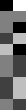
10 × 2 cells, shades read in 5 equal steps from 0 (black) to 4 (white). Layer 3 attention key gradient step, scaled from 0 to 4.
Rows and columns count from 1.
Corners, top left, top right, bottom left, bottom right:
0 4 2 1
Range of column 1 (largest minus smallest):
3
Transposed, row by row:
0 2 2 1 3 2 2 1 1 2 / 4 2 0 3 0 1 1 3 3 1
